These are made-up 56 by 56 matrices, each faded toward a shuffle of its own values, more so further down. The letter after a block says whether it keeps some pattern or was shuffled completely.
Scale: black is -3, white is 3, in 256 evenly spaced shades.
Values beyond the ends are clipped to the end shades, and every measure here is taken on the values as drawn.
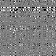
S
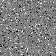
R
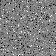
R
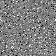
R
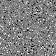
R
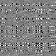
S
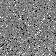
R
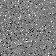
R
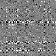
S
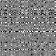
S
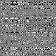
S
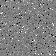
R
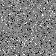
R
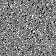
R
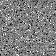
R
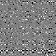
S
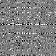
S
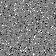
R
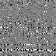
S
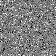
R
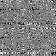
S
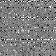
S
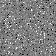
R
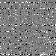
S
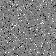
R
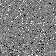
R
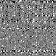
S
